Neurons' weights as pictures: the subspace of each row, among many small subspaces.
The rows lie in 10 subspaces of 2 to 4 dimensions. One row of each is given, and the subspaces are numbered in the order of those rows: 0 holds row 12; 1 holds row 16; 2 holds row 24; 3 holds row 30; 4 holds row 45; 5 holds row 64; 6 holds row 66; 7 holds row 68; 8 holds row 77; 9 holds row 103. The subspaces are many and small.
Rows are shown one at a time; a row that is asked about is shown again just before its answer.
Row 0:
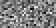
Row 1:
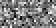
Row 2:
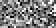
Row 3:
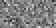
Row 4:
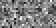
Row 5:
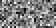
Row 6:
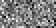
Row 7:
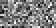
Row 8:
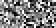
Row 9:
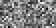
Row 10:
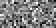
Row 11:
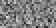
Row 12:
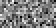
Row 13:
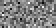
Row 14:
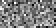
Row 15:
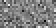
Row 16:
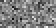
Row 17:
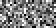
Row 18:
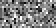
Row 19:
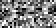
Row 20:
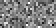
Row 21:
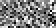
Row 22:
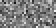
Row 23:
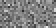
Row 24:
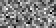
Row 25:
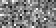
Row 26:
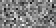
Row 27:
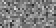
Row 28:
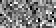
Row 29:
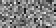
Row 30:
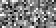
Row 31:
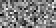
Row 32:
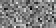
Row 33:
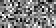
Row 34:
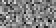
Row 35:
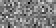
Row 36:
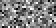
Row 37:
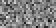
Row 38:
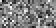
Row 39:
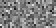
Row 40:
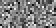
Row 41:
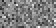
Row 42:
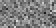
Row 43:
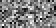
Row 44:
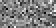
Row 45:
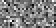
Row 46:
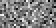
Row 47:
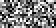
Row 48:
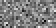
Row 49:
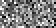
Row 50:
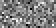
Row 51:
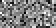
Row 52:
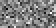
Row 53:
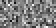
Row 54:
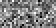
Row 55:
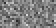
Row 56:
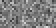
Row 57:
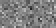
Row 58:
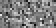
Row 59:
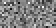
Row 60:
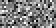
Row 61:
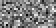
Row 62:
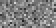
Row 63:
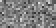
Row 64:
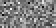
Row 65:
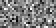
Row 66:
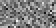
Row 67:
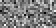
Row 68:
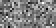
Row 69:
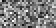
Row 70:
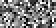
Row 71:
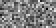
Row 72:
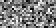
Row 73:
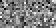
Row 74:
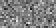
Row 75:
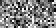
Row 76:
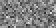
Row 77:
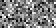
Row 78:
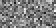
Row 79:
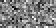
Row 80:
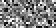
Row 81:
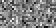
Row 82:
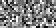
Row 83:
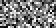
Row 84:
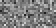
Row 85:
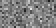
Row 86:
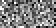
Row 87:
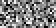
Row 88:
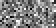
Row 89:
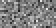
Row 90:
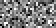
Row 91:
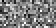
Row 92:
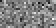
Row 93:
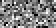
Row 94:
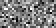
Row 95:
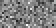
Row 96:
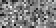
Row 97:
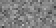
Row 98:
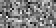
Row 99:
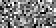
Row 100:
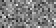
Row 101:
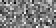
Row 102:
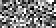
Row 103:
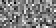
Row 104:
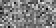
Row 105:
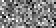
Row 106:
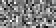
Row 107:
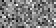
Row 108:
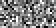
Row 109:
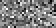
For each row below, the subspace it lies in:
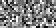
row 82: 9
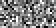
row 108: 9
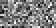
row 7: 7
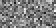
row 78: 9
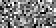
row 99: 8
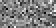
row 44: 2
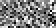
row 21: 6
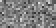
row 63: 1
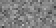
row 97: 3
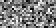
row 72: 1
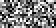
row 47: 8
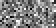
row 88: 5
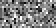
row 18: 0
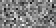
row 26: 0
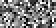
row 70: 7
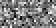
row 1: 0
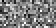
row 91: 6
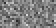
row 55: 5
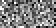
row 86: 8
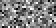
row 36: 0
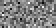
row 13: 5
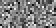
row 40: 4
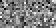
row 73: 1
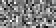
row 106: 9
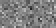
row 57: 3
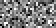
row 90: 4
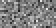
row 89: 7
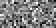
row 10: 0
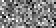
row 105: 8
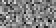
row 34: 2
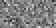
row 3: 4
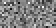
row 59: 5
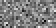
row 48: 4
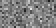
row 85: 3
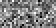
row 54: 3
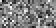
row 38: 3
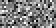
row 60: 7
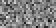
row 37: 2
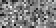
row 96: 3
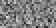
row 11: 2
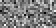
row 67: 6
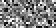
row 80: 4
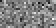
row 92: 1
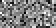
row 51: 1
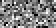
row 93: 5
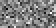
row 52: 2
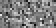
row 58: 7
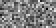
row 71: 7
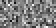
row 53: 9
